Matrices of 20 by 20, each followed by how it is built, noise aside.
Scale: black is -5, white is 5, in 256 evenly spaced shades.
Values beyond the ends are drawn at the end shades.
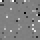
sparse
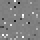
sparse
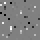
sparse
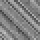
Toeplitz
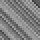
Toeplitz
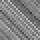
Toeplitz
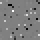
sparse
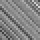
Toeplitz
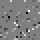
sparse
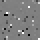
sparse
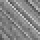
Toeplitz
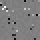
sparse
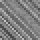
Toeplitz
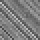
Toeplitz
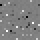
sparse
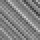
Toeplitz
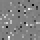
sparse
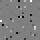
sparse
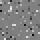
sparse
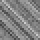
Toeplitz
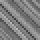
Toeplitz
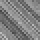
Toeplitz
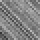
Toeplitz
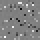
sparse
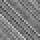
Toeplitz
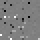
sparse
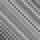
Toeplitz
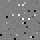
sparse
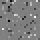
sparse
